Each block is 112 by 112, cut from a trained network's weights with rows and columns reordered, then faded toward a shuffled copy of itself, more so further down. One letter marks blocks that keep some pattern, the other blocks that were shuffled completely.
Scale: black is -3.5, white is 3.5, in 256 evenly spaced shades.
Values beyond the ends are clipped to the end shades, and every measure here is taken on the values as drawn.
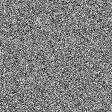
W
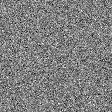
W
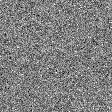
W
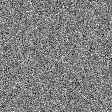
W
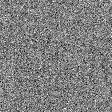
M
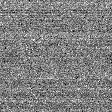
M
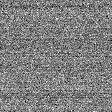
M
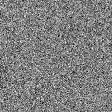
M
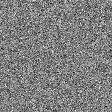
W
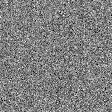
M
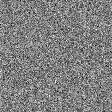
M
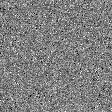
W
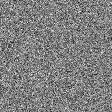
W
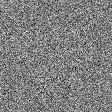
W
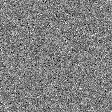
W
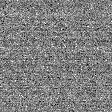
M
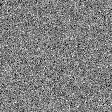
W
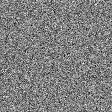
W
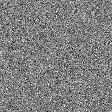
W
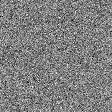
W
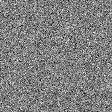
W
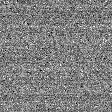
M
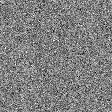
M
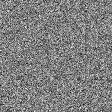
M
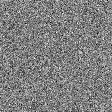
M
